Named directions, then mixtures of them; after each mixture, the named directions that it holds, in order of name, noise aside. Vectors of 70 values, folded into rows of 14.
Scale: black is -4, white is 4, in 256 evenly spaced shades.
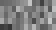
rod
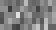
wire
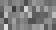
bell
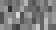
wire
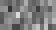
wire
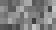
rod, wire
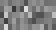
bell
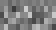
bell, wire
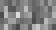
bell, wire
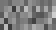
bell, rod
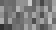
rod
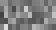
bell, wire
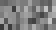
bell, rod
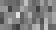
wire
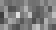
bell, wire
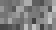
rod, wire
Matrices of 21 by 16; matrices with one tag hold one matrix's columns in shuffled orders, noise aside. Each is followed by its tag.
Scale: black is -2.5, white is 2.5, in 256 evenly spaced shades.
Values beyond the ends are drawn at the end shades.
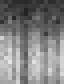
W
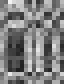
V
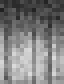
W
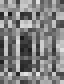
V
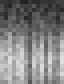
W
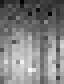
W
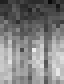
W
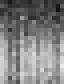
W
